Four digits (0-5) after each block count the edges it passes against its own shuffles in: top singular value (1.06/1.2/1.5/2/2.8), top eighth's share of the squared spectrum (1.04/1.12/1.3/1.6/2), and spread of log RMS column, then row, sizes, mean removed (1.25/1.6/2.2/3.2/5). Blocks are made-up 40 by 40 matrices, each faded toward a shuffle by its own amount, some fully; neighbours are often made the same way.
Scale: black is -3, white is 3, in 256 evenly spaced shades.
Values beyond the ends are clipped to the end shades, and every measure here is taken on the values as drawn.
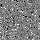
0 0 0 0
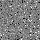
1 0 0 0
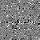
3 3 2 2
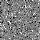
2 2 1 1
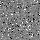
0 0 0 0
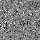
2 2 1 1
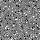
0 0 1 0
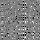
4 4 2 2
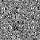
3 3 1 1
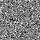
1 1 0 0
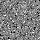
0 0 0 0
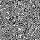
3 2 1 0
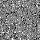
2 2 0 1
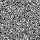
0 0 0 0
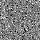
1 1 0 0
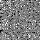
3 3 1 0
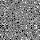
3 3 2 0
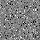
2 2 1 0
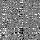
3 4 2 2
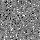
2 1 0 0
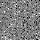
3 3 1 0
